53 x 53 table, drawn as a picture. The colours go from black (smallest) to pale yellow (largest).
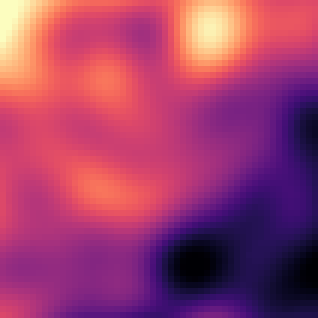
Lone odd cells: none. Slope: up to the top left. Mirror symmetry: none. Ninth with the highest average: top left.
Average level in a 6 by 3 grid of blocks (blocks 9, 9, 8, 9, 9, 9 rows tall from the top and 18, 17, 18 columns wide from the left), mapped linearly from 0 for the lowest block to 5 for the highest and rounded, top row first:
5 4 5 / 5 4 3 / 4 3 1 / 4 4 1 / 3 2 0 / 2 1 0
